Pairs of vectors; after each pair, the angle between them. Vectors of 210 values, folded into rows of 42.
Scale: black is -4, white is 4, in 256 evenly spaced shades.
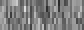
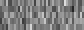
partly opposed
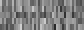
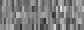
nearly opposite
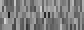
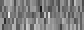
nearly opposite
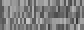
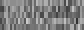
nearly parallel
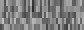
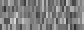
partly aligned
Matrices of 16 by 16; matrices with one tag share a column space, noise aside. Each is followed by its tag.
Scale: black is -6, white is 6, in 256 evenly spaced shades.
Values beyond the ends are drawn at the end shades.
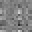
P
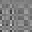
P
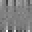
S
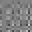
P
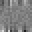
S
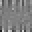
S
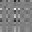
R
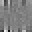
S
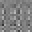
P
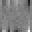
S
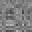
P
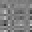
P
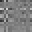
R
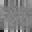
S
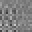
P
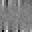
S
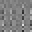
P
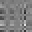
P
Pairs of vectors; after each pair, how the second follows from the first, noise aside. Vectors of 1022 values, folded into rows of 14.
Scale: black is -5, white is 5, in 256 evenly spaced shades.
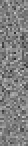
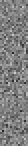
shuffled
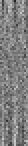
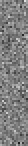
shuffled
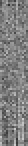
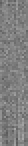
shrunk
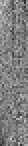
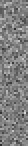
shuffled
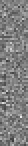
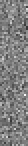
shuffled
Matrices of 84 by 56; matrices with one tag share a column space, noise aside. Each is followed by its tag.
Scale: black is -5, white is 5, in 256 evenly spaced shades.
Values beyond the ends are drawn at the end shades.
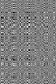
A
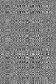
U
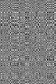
A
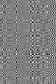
U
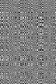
A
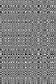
U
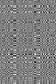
U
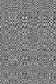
A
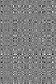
U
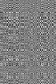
A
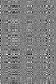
U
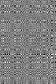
U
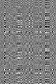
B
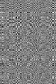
A
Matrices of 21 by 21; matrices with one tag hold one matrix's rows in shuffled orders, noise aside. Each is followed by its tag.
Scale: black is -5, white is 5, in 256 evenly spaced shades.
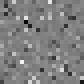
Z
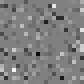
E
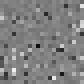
E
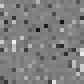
E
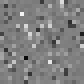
Z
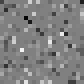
Z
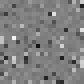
E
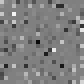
E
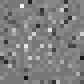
Z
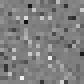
Z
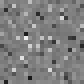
Z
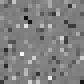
Z
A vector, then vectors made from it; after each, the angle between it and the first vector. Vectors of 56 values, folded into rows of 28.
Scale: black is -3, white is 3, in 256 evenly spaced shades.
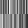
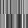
orthogonal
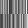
nearly opposite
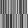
partly aligned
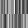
orthogonal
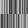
partly opposed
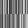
nearly opposite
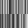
nearly opposite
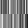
nearly parallel
